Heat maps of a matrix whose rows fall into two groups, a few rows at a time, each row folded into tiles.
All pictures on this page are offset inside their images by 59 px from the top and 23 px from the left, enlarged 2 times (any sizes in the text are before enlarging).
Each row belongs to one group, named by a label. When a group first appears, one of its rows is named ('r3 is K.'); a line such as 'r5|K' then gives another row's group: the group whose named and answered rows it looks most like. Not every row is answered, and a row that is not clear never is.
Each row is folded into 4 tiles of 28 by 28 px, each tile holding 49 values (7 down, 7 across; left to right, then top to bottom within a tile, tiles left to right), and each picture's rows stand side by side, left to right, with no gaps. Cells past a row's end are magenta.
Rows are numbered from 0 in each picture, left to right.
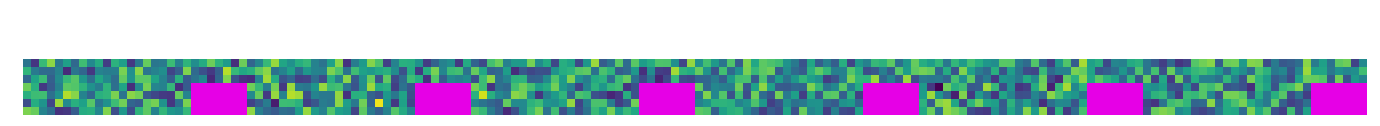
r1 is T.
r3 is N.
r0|T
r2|T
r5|N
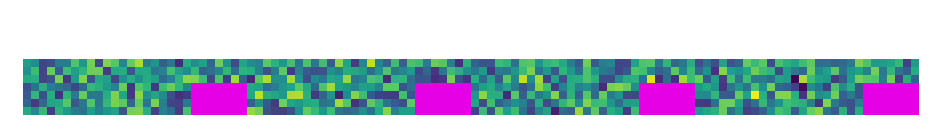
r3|N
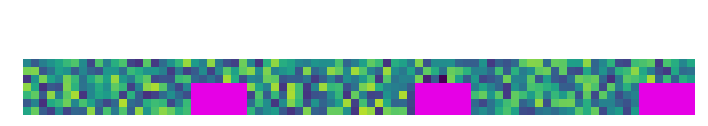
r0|T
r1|T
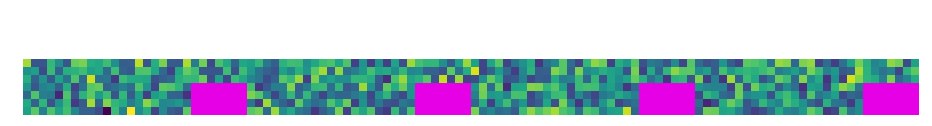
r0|N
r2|T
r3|N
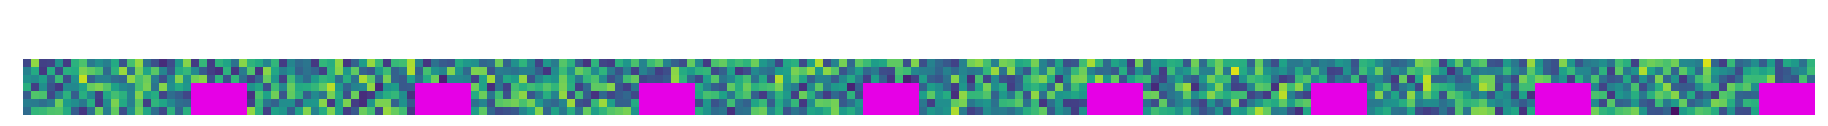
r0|N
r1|T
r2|T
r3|T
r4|N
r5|N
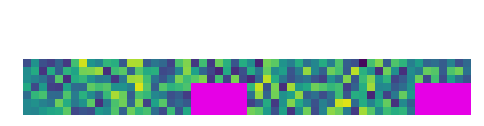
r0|N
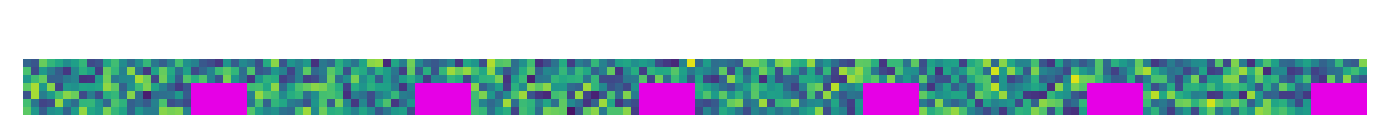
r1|T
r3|N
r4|N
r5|T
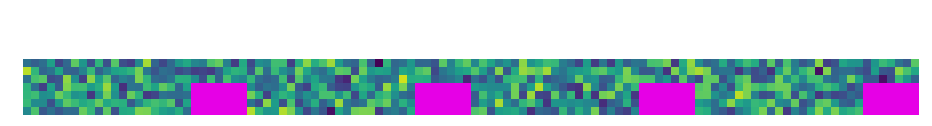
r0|T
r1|N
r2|N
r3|T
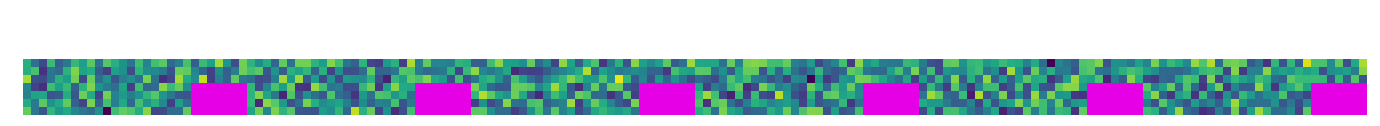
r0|N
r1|N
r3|N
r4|N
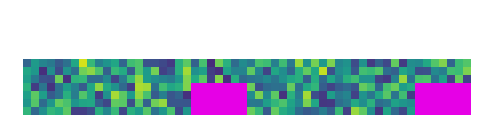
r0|N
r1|N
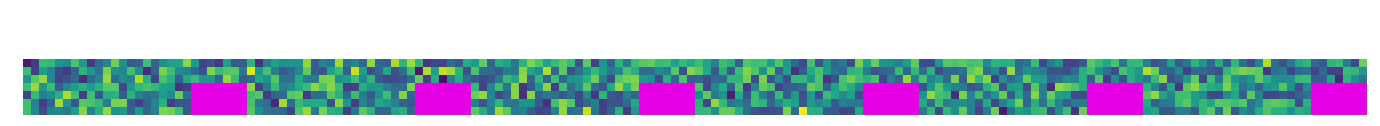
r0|T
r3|N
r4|N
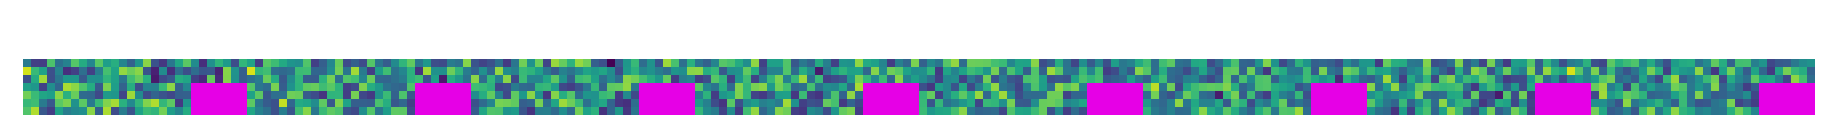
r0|T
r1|T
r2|N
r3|T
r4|N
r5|T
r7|T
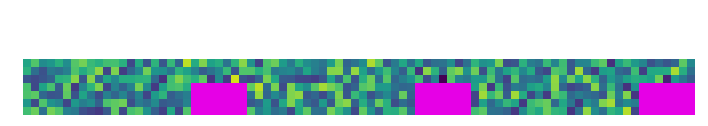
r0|N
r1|T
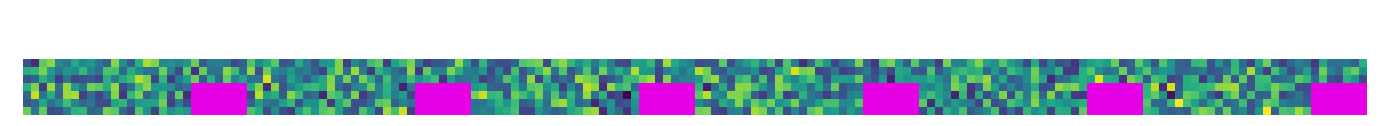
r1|T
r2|N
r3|T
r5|T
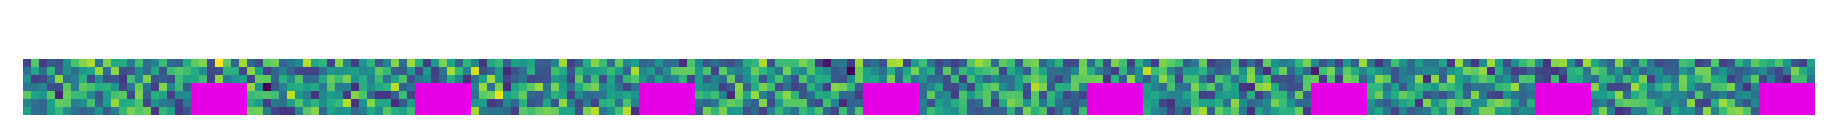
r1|T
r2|T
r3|N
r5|T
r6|T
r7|T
